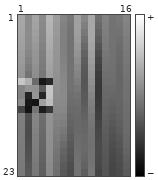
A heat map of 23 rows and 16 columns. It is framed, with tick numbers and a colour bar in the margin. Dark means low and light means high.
The middle left is the roughest part. Neither half mirrors the other. Streaks run downward. In the middle left lies a patch that is rougher than the rest. There is an overall slope up to the top left.
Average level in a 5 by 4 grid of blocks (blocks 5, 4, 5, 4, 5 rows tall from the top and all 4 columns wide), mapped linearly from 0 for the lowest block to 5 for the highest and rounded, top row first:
5 5 4 3 | 4 4 2 2 | 1 4 1 2 | 2 3 1 1 | 2 2 1 0
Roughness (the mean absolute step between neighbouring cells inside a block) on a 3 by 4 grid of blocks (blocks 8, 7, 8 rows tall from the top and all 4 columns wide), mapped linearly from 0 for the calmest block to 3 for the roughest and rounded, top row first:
0010
3110
1000
